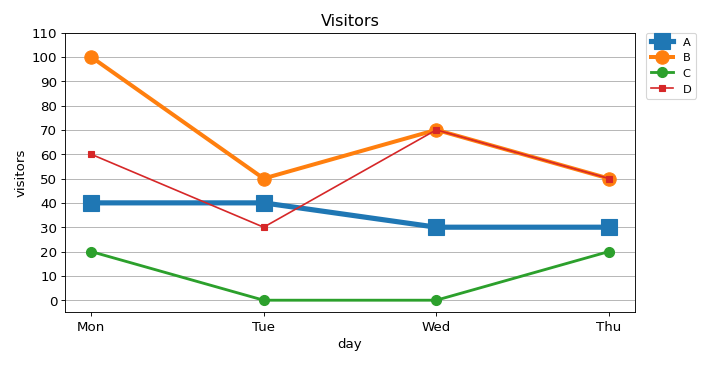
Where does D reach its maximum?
Wed
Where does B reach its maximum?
Mon
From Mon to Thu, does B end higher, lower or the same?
lower
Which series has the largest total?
B
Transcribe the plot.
Title: Visitors
x-axis: day, ticks Mon Tue Wed Thu
y-axis: visitors, ticks 0 10 20 30 40 50 60 70 80 90 100 110
Legend: A, B, C, D
Values:
A: 40 40 30 30
B: 100 50 70 50
C: 20 0 0 20
D: 60 30 70 50
